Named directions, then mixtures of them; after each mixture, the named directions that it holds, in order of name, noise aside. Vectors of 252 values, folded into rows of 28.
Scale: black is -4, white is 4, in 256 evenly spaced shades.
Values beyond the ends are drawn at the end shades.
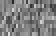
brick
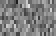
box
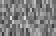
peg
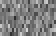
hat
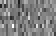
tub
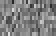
brick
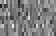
tub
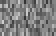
peg, tub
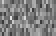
peg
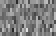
box, hat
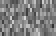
box, peg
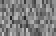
peg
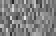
brick, peg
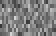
box, hat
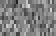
box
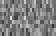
peg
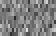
hat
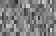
box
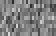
brick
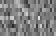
box, tub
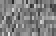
brick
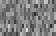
box, hat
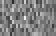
brick, peg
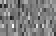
tub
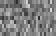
box, tub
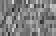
brick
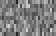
box, hat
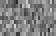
box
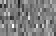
tub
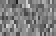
box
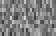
peg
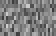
box, brick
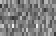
hat, tub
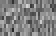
box, brick
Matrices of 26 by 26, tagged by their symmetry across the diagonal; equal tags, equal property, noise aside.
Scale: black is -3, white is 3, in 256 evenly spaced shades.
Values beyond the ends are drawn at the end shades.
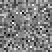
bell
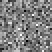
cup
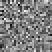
bell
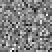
cup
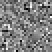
bell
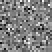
bell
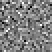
bell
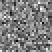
cup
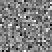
bell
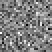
cup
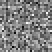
bell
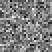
cup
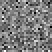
cup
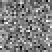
bell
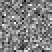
cup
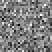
cup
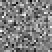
bell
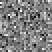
cup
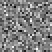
bell
